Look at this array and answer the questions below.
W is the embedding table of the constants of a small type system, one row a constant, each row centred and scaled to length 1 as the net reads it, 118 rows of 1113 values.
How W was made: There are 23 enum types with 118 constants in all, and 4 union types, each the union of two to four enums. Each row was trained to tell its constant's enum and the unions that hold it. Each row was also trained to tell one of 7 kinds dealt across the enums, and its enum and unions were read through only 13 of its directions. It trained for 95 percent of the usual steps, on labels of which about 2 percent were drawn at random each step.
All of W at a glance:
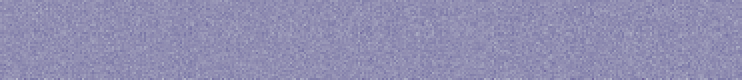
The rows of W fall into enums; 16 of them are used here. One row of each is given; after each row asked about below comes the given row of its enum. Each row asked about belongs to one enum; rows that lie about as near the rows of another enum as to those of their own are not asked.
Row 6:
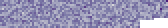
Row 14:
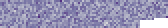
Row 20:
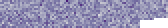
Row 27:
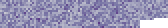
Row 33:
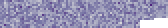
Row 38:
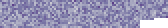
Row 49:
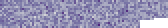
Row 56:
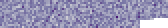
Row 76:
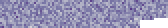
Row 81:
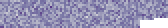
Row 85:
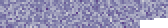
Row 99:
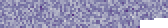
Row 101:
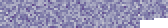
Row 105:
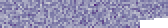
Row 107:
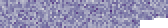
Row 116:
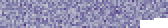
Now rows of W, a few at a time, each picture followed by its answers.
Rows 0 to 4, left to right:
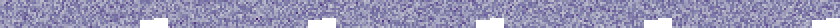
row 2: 101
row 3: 38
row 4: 14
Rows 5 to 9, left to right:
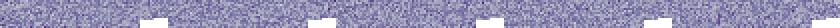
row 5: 20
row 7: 107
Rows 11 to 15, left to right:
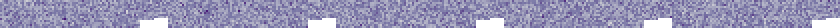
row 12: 99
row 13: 99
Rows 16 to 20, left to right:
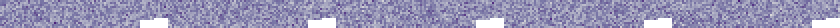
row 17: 49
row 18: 85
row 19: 27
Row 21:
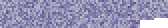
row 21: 99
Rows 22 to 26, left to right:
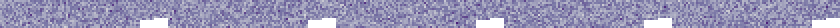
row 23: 27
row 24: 38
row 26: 81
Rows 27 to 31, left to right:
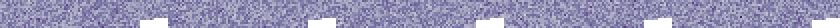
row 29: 105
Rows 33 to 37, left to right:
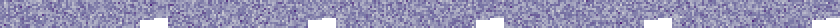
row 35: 56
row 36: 6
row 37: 56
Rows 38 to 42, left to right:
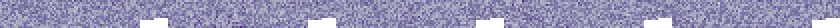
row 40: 81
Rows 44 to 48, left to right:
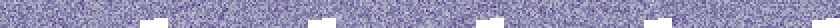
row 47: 101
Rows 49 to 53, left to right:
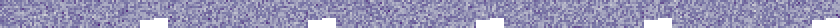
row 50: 99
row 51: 6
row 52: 81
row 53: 56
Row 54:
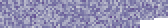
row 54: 107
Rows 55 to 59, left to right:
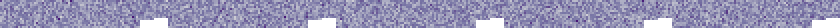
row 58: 85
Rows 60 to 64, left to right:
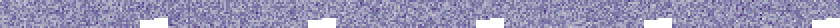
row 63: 105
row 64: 107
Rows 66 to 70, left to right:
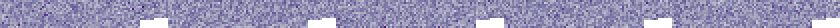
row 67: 105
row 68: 20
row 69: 6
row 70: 101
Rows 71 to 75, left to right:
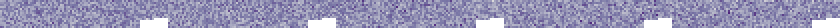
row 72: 105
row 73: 49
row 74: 56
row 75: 116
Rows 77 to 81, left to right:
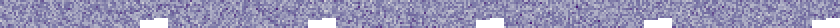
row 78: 107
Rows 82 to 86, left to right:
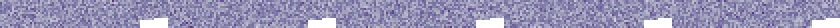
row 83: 99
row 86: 20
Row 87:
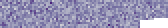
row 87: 116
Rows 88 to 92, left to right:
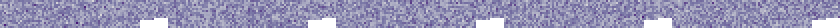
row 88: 6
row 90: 81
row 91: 101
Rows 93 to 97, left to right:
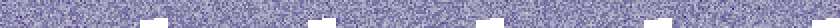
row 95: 27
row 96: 27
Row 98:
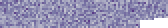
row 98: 76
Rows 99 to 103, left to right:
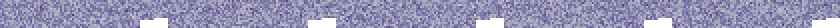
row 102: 38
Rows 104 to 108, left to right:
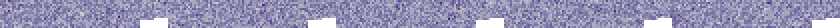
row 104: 85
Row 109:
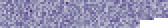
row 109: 76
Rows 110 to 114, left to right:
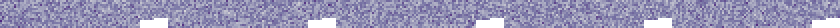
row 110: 20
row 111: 105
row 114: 81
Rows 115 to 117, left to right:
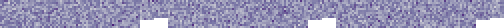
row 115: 20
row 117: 107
